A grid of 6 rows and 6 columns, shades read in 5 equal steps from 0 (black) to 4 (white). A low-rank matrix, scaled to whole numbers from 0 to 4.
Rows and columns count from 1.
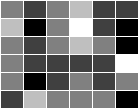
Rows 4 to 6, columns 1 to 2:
2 1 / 2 0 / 1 3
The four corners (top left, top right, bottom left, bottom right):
2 1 1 0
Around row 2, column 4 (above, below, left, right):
3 3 2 1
